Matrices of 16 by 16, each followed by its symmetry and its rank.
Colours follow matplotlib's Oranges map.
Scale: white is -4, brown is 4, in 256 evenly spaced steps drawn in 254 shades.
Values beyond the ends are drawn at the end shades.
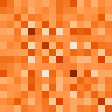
symmetric, rank three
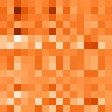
neither, rank two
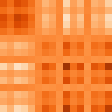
symmetric, rank one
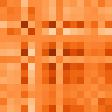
symmetric, rank two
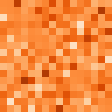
antisymmetric, full rank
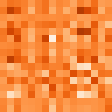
neither, rank three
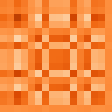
symmetric, rank one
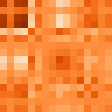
symmetric, rank two
